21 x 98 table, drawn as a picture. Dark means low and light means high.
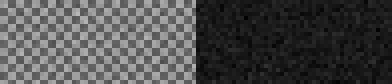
It is made of 1 by 2 panels. Panel 1,1: middling, checkered, strong in contrast. Panel 1,2: very low, fine-grained, faint in contrast.
